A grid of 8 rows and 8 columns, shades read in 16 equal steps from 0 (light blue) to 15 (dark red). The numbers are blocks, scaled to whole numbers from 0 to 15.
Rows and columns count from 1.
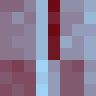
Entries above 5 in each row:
4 5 5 4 4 5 5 5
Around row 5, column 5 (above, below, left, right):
14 5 2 5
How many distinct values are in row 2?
5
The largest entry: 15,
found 2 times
